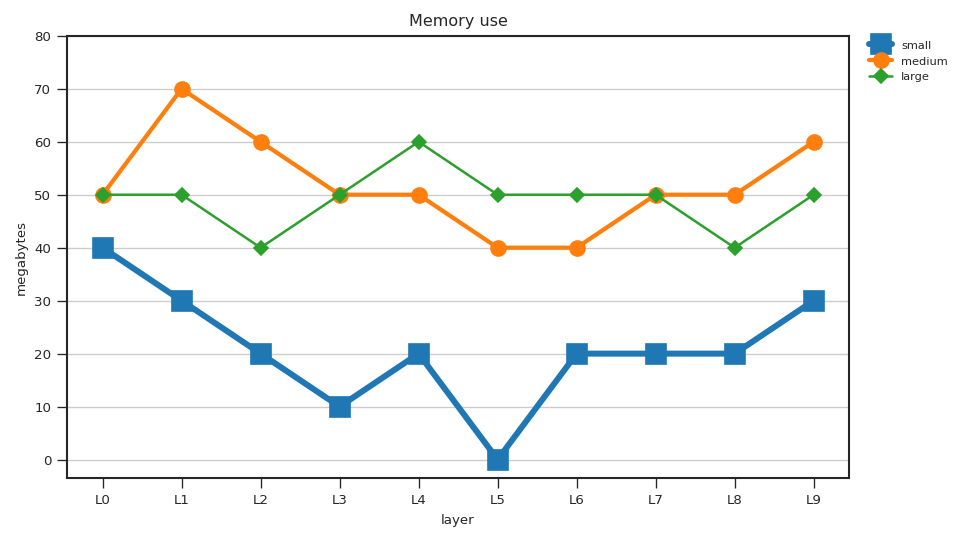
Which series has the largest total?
medium
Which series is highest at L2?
medium
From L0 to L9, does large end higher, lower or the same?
the same
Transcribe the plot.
Title: Memory use
x-axis: layer, ticks L0 L1 L2 L3 L4 L5 L6 L7 L8 L9
y-axis: megabytes, ticks 0 10 20 30 40 50 60 70 80
Legend: small, medium, large
Values:
small: 40 30 20 10 20 0 20 20 20 30
medium: 50 70 60 50 50 40 40 50 50 60
large: 50 50 40 50 60 50 50 50 40 50
